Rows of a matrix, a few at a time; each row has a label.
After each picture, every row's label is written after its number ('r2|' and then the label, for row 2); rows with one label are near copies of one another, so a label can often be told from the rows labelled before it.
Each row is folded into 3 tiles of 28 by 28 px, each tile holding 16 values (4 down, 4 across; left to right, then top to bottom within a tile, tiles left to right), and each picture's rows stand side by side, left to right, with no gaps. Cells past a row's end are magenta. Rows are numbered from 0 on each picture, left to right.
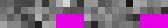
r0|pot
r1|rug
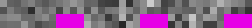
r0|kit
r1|pot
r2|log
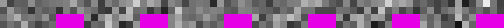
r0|kit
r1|log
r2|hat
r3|log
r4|log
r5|pot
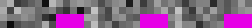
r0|rug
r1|hat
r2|hat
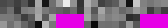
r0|pot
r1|rug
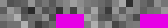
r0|kit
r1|hat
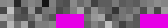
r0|hat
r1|kit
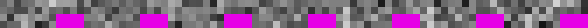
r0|log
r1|kit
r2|rug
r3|kit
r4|hat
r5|hat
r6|log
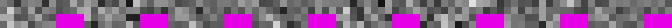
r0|hat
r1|rug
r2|kit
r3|kit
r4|hat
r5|log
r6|pot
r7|kit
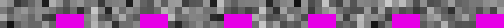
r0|rug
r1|hat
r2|rug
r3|hat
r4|log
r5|kit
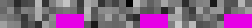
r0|pot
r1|rug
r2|hat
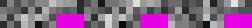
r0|log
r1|log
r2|pot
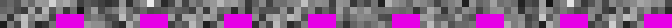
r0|log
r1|pot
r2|log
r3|log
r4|rug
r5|hat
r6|pot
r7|log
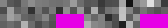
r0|kit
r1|pot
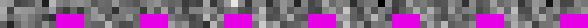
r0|rug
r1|kit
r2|pot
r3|hat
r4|hat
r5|hat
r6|hat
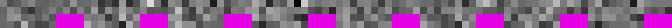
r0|kit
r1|pot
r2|hat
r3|rug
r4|hat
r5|pot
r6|log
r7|rug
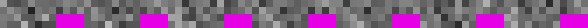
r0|kit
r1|kit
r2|hat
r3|kit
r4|kit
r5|pot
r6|hat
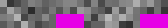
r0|kit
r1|log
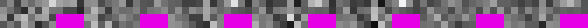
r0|log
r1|hat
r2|pot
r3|pot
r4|pot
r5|kit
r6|pot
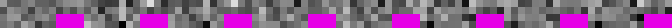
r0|kit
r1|pot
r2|pot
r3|hat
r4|hat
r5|rug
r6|rug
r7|rug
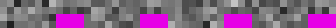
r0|rug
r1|kit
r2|pot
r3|kit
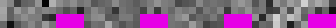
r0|rug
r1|kit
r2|kit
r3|log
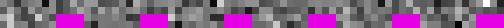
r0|hat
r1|rug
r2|rug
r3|kit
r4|hat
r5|pot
